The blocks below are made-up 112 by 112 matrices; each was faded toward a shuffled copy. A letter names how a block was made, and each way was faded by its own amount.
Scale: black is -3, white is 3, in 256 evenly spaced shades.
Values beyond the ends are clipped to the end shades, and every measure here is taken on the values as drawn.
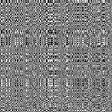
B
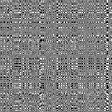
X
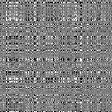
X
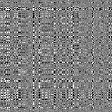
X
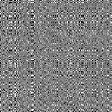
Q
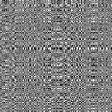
B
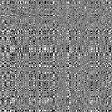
Q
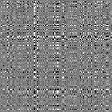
X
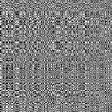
B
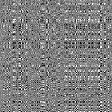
Q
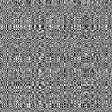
B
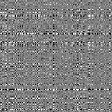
X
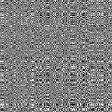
Q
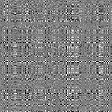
X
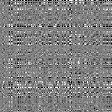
X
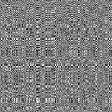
B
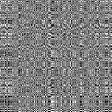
B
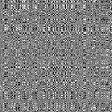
Q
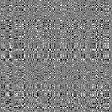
Q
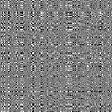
X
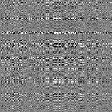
X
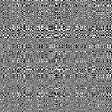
X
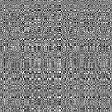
B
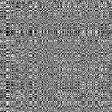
B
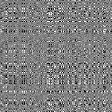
X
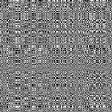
B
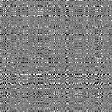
X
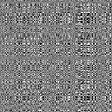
B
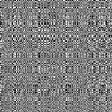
B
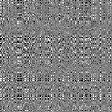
Q
